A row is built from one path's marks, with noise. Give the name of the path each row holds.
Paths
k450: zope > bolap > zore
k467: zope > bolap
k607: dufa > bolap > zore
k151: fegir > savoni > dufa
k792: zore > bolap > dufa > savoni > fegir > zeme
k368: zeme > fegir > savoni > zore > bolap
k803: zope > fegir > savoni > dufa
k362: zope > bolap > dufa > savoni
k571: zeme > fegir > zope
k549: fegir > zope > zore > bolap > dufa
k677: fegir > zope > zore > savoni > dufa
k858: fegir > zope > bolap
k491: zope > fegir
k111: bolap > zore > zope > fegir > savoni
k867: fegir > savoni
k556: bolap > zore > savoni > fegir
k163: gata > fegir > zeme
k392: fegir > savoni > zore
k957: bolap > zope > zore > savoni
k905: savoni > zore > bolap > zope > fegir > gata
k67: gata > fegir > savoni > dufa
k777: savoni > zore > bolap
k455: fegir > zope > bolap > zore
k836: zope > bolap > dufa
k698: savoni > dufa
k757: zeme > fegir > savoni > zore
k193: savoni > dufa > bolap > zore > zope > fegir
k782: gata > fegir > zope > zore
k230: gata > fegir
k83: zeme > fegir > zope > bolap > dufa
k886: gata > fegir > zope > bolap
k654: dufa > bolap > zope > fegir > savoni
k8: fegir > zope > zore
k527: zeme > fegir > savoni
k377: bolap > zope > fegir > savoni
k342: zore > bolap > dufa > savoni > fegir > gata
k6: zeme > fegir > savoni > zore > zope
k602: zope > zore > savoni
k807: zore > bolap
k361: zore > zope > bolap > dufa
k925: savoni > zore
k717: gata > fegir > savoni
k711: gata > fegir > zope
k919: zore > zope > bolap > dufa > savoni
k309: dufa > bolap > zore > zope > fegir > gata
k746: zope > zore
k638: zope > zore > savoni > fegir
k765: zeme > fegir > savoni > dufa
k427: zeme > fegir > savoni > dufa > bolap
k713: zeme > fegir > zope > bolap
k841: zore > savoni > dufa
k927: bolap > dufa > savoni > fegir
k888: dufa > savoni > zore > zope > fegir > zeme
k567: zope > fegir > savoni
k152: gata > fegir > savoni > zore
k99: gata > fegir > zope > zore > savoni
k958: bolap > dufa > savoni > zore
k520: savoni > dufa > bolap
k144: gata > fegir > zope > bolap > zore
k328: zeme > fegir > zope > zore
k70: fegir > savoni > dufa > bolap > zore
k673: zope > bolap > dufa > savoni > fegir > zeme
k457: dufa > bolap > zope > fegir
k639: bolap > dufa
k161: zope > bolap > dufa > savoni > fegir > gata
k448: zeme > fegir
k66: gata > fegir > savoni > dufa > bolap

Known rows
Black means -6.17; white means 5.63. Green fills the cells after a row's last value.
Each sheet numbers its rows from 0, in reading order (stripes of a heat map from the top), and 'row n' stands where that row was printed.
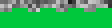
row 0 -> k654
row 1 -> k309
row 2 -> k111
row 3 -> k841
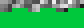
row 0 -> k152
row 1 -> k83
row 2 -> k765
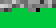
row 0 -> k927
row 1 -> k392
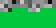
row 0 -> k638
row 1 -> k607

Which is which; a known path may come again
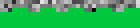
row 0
k638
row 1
k83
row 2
k958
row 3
k867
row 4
k713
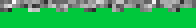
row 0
k765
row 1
k957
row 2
k457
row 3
k151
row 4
k925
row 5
k673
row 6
k392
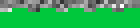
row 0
k361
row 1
k152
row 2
k309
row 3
k99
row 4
k803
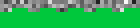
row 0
k161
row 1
k377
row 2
k927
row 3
k8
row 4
k639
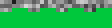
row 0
k455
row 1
k654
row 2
k6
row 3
k368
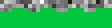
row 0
k841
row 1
k698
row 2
k782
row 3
k111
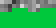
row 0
k556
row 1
k888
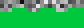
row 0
k607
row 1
k571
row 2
k602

